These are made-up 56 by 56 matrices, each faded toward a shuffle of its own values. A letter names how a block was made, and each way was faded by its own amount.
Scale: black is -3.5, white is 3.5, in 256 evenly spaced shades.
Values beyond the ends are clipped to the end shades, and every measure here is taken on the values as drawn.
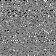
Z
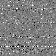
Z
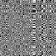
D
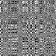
D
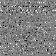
Z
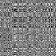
D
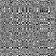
D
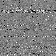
Z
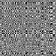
D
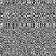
D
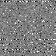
Z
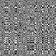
D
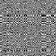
D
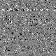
Z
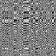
D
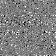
Z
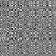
D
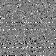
Z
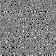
Z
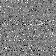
Z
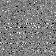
Z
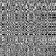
D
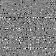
Z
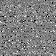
Z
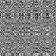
D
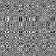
D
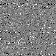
Z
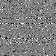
Z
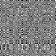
D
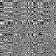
D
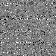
Z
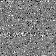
Z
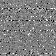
Z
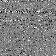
Z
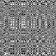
D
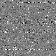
Z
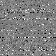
Z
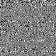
Z
